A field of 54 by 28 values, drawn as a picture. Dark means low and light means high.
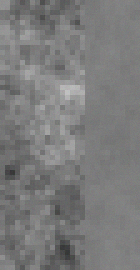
The texture is blotchy. No row or column stands out. There are no regular stripes. The ninth with the highest average is the centre. The right part is calmer, past a seam about 60% of the way across. A few values lie far out on both sides of the bulk.
